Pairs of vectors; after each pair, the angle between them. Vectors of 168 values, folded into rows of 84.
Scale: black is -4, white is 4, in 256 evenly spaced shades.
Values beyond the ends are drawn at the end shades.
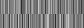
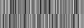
orthogonal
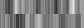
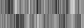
nearly parallel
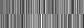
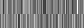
orthogonal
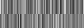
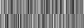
nearly parallel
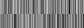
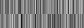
orthogonal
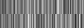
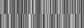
partly aligned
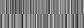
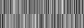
orthogonal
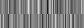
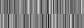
nearly parallel
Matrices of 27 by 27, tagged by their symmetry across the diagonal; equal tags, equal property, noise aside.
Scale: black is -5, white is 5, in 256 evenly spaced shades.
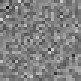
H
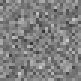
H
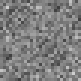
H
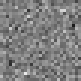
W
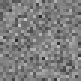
H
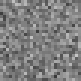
W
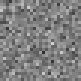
W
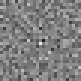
W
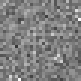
H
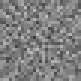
W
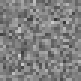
W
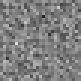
W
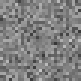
H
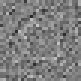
H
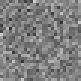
H
